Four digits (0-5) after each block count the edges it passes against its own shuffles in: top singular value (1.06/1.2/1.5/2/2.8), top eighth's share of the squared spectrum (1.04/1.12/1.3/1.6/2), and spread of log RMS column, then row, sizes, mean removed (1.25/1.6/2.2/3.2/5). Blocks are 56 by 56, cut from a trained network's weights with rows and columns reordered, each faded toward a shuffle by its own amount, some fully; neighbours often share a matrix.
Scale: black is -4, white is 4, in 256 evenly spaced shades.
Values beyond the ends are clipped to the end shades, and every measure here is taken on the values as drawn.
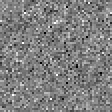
0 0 0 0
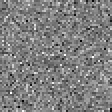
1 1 0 0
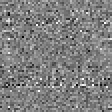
3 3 1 3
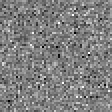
2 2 0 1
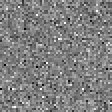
0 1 0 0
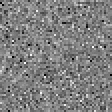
0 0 0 0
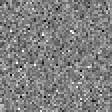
0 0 0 0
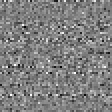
2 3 1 3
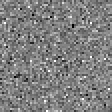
1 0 0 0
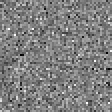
1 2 0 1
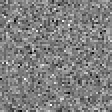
1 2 0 1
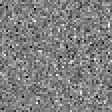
0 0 0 0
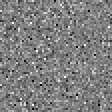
0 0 0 0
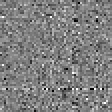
3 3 2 1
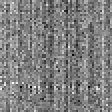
4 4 2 2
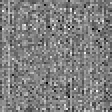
3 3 1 2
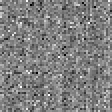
2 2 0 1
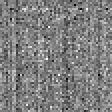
3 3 1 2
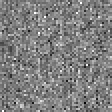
2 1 0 0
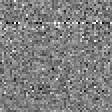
3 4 1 2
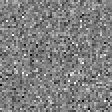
2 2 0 1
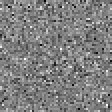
2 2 0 1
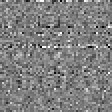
3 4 1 3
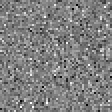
1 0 0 0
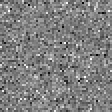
0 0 0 1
